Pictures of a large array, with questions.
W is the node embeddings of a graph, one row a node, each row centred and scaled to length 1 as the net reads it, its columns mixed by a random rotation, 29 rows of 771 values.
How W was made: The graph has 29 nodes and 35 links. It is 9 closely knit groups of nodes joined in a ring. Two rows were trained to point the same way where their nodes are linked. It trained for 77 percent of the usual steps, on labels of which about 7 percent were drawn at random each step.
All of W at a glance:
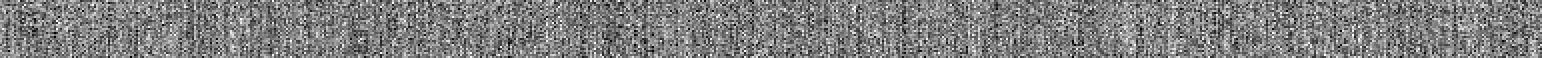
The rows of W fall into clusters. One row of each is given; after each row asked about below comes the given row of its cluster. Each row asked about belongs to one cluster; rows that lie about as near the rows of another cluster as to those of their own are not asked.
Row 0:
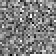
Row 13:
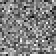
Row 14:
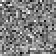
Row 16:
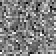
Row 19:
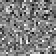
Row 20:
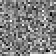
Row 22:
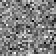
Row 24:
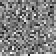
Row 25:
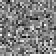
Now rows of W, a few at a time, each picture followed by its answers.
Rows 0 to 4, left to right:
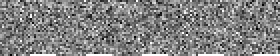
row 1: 13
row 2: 19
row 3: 24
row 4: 16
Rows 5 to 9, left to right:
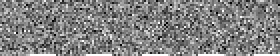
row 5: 22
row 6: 22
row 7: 13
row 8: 24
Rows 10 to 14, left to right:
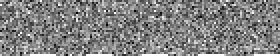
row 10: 14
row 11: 0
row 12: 19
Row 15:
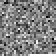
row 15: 22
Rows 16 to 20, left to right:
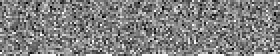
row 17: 25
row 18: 16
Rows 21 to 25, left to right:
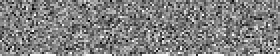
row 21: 20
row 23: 25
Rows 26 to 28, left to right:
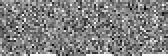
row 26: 24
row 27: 0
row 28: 20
